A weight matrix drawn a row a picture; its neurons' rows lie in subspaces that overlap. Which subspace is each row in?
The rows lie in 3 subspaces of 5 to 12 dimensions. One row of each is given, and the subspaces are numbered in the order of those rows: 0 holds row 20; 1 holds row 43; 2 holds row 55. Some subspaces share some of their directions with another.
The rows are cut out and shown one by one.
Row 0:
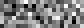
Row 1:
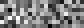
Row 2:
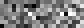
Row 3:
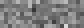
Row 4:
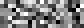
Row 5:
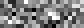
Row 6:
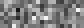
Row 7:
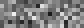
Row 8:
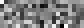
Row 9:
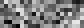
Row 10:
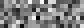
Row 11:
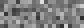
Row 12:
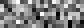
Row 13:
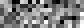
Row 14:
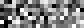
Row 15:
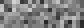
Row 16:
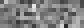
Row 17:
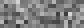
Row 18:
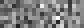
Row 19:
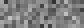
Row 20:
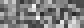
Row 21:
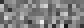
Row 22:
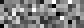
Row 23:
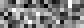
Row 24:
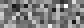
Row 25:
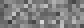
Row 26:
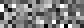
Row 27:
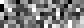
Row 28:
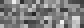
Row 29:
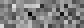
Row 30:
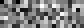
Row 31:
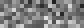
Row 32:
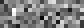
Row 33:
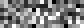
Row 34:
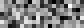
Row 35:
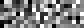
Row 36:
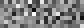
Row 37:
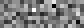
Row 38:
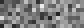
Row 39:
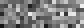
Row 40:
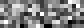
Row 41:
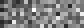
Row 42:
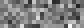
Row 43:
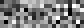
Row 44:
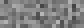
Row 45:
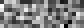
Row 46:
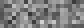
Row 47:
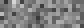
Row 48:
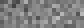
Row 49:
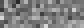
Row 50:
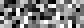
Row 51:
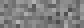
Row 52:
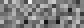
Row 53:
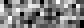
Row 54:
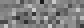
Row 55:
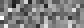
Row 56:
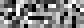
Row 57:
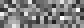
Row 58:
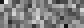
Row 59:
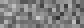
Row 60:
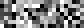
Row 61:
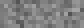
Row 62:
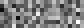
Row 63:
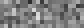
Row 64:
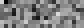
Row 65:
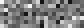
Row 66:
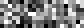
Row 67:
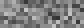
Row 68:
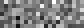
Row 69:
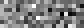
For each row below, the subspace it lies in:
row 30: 2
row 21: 0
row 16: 0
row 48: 2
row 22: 2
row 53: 2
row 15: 0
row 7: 1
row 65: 2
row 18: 1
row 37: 2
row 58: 2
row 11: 2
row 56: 2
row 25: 1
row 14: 2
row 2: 1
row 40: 0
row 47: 0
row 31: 0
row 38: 2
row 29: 1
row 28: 0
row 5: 1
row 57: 2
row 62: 2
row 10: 2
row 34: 2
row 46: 1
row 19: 2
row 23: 2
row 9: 0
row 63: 2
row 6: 2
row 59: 1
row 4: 0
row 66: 1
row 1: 2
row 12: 0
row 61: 0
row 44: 0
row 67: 1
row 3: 0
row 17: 0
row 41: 2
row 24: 1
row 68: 2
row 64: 2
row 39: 1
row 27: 0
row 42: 0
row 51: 0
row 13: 0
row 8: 0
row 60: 1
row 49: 2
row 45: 0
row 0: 1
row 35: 2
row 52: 2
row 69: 1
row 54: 2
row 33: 2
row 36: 2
